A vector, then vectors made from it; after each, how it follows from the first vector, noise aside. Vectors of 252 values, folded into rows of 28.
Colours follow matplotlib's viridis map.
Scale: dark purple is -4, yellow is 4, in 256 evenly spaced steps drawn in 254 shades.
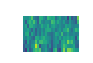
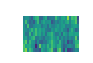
negated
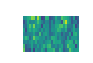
reversed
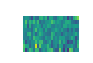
sign-scrambled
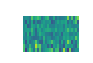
sign-scrambled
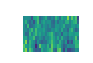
negated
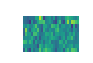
wrapped around
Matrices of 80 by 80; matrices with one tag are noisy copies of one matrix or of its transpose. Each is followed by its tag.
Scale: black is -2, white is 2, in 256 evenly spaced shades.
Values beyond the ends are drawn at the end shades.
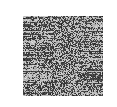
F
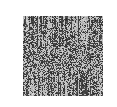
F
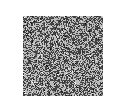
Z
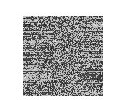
F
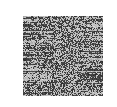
F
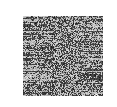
F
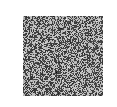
Z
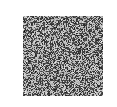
Z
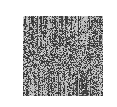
F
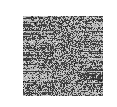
F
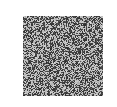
Z
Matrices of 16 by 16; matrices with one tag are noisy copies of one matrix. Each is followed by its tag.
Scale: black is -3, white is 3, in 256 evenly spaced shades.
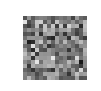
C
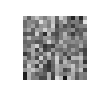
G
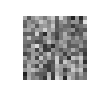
G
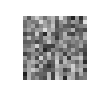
G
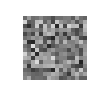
C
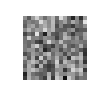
G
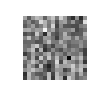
G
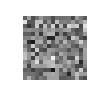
C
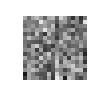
G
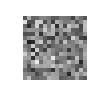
C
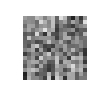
G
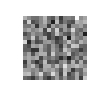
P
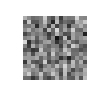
P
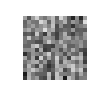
G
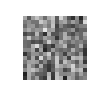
G
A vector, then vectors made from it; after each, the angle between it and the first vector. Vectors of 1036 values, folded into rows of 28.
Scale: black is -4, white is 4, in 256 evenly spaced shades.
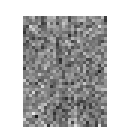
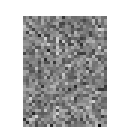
partly opposed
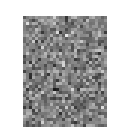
orthogonal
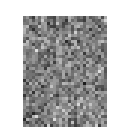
nearly opposite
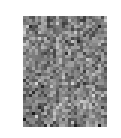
nearly opposite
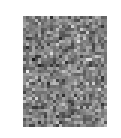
orthogonal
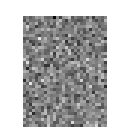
partly opposed
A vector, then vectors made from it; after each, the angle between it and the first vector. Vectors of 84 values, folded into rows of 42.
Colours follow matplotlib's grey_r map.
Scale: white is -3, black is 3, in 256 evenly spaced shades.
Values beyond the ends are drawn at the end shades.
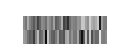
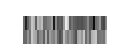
partly opposed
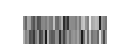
nearly parallel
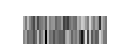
nearly parallel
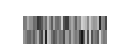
nearly parallel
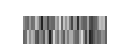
partly opposed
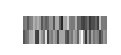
nearly opposite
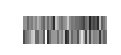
nearly opposite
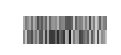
partly aligned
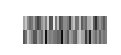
orthogonal
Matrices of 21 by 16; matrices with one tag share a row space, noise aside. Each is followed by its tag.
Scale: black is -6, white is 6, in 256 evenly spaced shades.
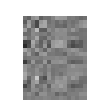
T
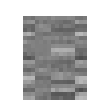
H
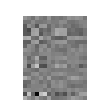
T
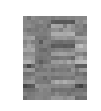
H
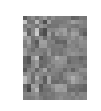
T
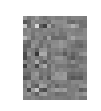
T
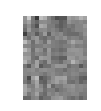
T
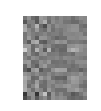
T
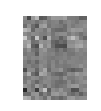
T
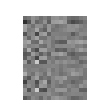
T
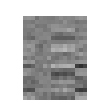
H
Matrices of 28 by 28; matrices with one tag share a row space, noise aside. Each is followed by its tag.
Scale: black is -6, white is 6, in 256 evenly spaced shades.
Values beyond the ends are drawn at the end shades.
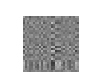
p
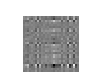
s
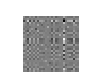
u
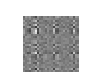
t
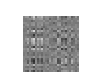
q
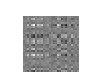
q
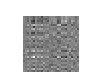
q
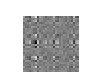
t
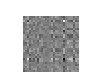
u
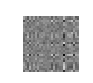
u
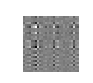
t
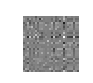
u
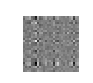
t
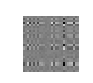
u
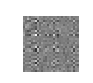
t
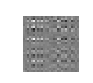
q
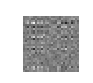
q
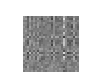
u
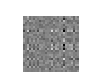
u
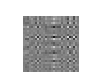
s
